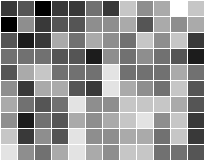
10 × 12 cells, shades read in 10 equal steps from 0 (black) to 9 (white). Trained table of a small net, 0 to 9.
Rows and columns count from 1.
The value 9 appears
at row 1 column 11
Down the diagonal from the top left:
2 5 2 3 4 2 5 7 6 4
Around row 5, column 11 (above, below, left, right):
3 7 4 4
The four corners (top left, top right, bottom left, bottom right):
2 7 8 3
